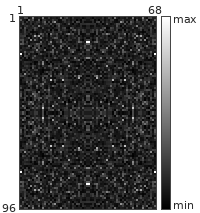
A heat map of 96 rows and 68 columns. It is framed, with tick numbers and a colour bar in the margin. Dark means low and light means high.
Histogram: skewed, a long tail of high values. Stripes: none. Mirror symmetry: left to right and top to bottom. Grain: fine.
